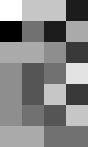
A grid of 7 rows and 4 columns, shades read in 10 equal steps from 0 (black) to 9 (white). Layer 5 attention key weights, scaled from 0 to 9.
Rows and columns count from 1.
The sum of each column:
36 33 31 30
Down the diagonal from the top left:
9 4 5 8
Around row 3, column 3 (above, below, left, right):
1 4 6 2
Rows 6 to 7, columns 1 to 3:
5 4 3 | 6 6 4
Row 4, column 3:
4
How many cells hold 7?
4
